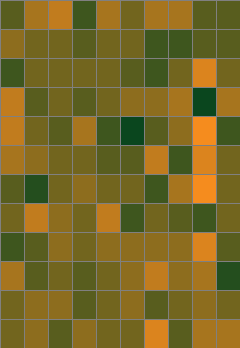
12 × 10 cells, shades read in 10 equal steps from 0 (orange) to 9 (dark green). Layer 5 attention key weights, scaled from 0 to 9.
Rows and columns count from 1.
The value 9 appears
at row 4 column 9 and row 5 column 6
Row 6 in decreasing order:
7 6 6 5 5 5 4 3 2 1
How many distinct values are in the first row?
5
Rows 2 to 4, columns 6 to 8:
5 7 7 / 6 7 5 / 4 4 3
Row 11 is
5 4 4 6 5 4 6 5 4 5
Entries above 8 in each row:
0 0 0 1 1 0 0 0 0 0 0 0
